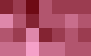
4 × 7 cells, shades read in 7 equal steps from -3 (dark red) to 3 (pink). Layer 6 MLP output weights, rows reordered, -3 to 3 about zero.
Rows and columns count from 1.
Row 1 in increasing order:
-3 -2 -1 -1 -1 -1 0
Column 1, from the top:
-2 2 0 1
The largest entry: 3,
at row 4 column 3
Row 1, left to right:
-2 -1 -3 0 -1 -1 -1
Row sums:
-9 1 -3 7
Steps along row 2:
down down up same up down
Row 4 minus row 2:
-1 1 5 1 1 -1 0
